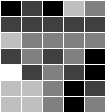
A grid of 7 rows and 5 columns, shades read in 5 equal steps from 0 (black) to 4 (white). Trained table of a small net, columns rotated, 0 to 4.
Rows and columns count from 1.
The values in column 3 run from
0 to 2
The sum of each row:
6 5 11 6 8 9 10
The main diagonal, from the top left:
0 1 2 2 0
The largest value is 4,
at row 5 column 1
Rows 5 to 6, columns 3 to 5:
2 1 0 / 2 0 1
